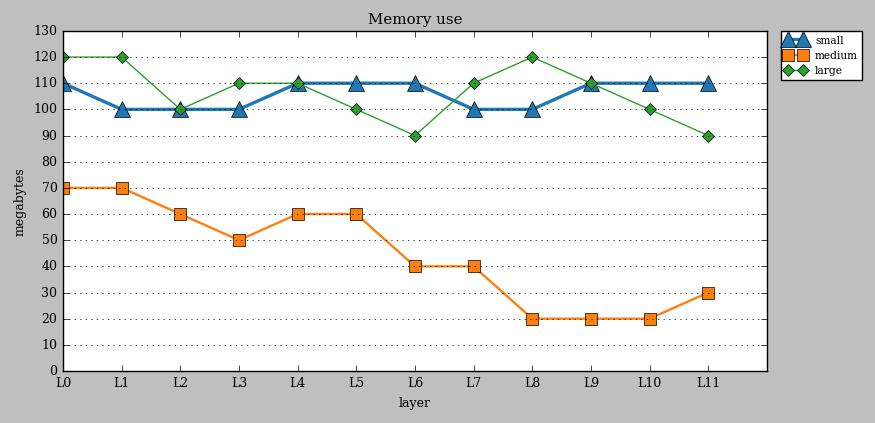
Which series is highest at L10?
small
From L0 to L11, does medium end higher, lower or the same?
lower
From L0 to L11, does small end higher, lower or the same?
the same
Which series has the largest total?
large
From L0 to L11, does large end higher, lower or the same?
lower
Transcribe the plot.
Title: Memory use
x-axis: layer, ticks L0 L1 L2 L3 L4 L5 L6 L7 L8 L9 L10 L11
y-axis: megabytes, ticks 0 10 20 30 40 50 60 70 80 90 100 110 120 130
Legend: small, medium, large
Values:
small: 110 100 100 100 110 110 110 100 100 110 110 110
medium: 70 70 60 50 60 60 40 40 20 20 20 30
large: 120 120 100 110 110 100 90 110 120 110 100 90
